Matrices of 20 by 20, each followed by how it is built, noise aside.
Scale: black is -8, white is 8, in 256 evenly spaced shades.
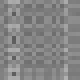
blocks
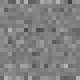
uneven rows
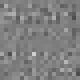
uneven rows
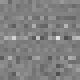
uneven rows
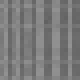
blocks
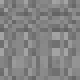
blocks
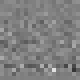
uneven rows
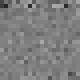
uneven rows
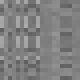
blocks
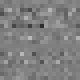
uneven rows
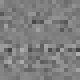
uneven rows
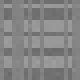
blocks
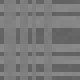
blocks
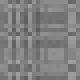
blocks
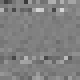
uneven rows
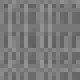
blocks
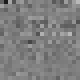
uneven rows
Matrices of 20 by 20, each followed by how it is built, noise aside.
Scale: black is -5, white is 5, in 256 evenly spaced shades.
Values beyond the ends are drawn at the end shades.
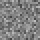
noise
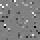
sparse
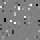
sparse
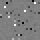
sparse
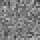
noise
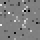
sparse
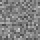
noise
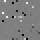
sparse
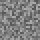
noise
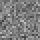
noise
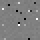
sparse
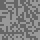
noise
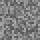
noise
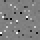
sparse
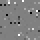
sparse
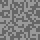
noise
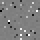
sparse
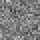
noise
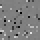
sparse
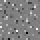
sparse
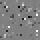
sparse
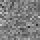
noise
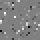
sparse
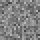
noise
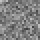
noise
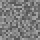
noise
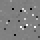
sparse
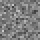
noise
